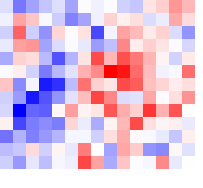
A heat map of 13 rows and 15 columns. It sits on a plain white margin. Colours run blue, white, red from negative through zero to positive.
Ninth with the highest average: centre. Ninth with the lowest average: middle left. Stripes: none. Histogram: bell-shaped.
